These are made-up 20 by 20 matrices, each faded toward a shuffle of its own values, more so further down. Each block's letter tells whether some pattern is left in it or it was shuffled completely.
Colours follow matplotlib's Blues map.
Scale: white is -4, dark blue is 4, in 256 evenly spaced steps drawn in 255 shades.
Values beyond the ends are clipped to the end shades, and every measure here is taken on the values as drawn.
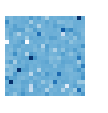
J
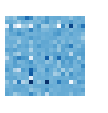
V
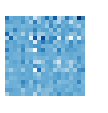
V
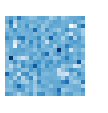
J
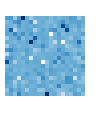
J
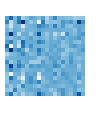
V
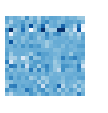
V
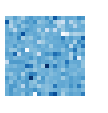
J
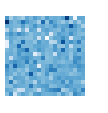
J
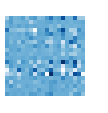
V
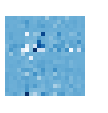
V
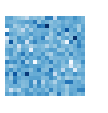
J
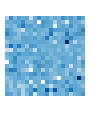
J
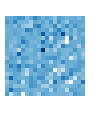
J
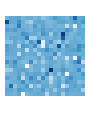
J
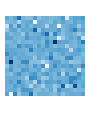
J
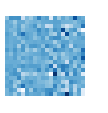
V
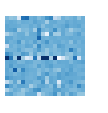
V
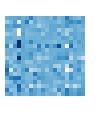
V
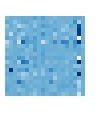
V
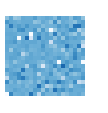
J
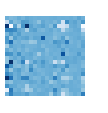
V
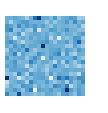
J
